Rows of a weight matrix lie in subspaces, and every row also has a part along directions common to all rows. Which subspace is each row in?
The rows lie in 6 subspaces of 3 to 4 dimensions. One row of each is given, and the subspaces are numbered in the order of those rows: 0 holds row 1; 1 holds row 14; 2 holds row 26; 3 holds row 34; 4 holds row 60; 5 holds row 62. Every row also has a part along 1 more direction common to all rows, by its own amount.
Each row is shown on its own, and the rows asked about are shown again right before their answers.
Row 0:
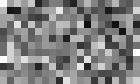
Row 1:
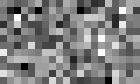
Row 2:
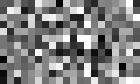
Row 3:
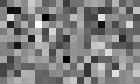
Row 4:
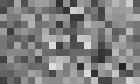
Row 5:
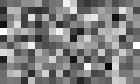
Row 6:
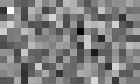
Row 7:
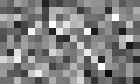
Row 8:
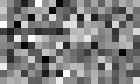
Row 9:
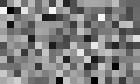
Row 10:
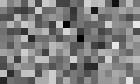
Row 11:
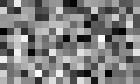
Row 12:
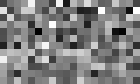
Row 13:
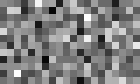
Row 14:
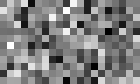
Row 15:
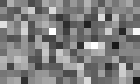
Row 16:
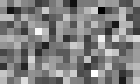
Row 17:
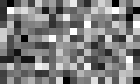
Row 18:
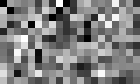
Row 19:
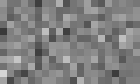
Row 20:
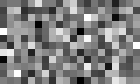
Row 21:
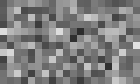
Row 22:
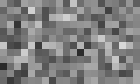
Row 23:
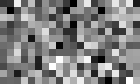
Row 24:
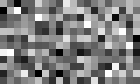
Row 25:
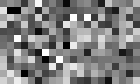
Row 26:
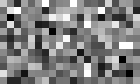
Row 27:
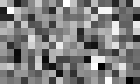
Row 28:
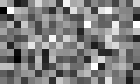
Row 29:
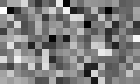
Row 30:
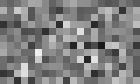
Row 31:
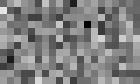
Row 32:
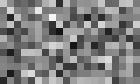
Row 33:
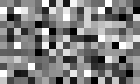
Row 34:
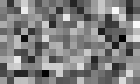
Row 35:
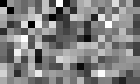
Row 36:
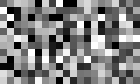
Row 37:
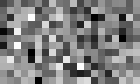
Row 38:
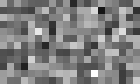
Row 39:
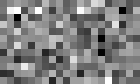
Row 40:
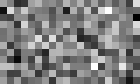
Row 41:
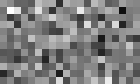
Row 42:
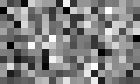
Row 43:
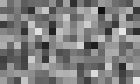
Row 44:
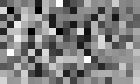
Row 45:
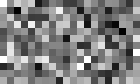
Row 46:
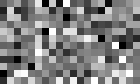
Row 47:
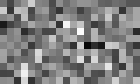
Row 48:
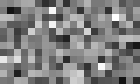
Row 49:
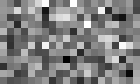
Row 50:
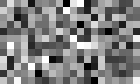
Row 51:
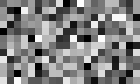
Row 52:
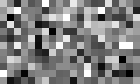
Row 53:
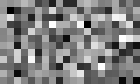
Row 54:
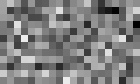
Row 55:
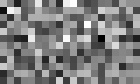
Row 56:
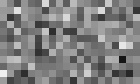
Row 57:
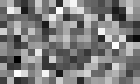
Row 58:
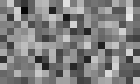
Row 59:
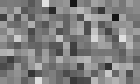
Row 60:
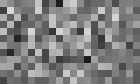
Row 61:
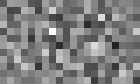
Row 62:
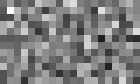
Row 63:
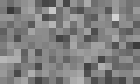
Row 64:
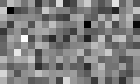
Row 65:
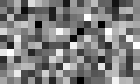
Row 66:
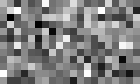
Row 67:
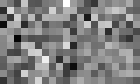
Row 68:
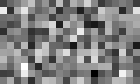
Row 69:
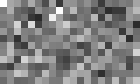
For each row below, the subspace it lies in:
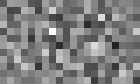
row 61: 5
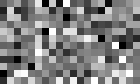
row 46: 2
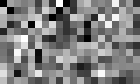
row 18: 3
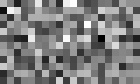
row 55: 4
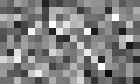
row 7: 4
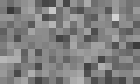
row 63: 4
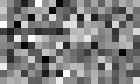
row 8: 0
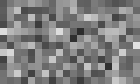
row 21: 0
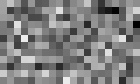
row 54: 3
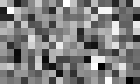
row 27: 1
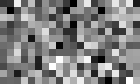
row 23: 1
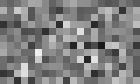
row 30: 5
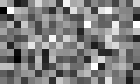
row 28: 1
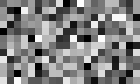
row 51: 1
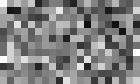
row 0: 3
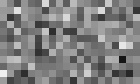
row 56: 2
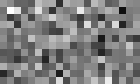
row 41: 0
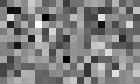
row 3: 2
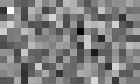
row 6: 5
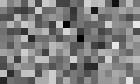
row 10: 0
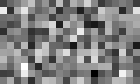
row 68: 5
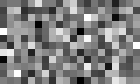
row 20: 0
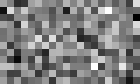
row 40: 1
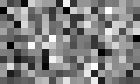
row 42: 1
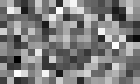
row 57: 3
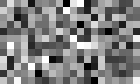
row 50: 1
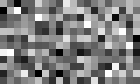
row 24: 4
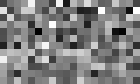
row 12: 5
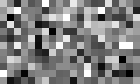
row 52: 2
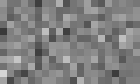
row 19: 2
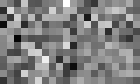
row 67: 0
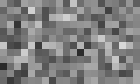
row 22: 2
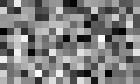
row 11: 4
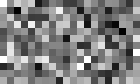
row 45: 3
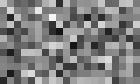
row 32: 0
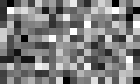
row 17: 3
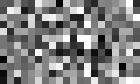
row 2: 1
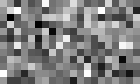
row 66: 2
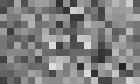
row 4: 1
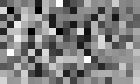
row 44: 4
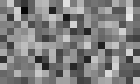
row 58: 3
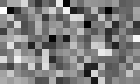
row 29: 1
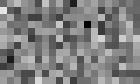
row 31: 4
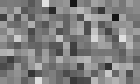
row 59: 4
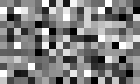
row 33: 2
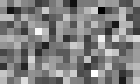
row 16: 5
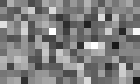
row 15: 5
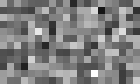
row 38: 5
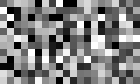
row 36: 4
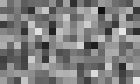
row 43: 5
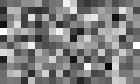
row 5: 0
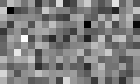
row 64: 3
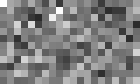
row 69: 3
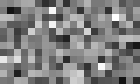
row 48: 4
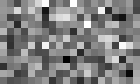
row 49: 2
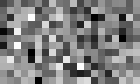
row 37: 4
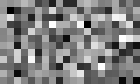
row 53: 4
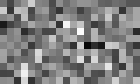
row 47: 5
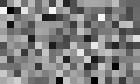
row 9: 2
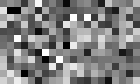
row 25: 0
